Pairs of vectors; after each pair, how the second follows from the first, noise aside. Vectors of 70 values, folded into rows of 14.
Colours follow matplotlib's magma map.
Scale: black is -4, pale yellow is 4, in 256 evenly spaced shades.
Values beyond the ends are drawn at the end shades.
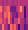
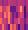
copied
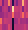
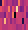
shuffled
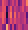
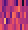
shuffled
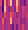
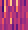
copied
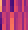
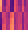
copied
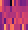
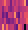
shuffled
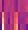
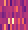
shuffled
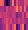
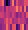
copied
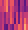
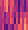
copied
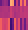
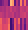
copied
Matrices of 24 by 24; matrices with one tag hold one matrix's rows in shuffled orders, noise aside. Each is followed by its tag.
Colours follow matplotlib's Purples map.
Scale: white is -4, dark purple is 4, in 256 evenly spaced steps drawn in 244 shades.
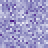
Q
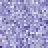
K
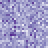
Q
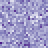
K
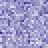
K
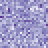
K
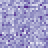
K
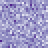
Q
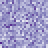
Q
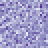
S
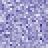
S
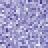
S
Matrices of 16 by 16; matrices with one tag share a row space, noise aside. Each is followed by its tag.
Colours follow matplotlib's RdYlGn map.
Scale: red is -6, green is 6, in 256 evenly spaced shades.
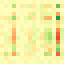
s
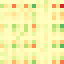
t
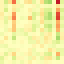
s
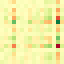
s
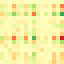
t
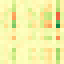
s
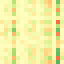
s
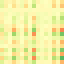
t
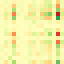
s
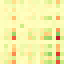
s
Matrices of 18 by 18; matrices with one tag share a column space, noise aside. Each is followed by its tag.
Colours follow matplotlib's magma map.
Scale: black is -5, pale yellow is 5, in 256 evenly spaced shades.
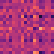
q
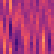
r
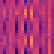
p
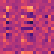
q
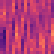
r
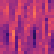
r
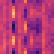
p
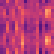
p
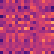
q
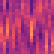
r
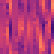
r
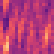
r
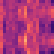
p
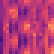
p
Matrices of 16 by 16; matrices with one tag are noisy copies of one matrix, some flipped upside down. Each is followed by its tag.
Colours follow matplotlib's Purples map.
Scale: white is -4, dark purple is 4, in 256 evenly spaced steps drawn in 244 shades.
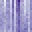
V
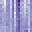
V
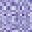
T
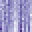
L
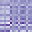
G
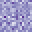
T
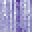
V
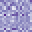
T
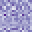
T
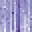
V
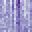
V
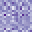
T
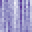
L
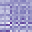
G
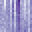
V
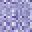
T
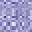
T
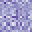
T
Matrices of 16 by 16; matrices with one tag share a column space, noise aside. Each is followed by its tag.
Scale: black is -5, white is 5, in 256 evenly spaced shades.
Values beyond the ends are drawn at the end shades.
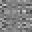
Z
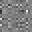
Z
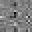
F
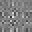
F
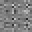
Z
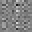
Z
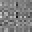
F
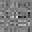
F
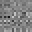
F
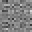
Z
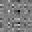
Z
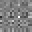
F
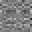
Z
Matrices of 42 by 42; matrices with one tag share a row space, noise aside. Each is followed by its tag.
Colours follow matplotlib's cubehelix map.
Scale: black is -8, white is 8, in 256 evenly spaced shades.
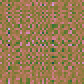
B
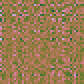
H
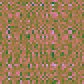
B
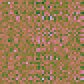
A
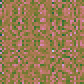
H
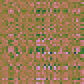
A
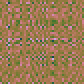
B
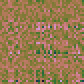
A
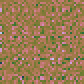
H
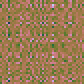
B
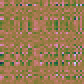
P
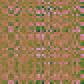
A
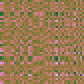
P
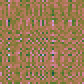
B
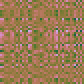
P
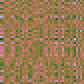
P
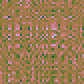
B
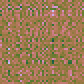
B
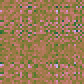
P
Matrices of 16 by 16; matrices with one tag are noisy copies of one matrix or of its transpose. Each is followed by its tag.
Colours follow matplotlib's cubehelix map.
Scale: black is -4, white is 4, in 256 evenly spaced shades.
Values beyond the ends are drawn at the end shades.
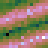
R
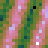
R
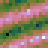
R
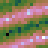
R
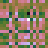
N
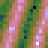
R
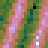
R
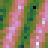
R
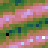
R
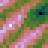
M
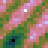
M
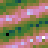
R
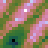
M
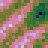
M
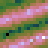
R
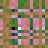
N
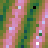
R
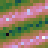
R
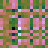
N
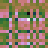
N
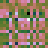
N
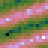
R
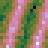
R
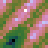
M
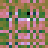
N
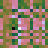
N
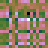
N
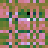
N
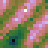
M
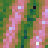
R
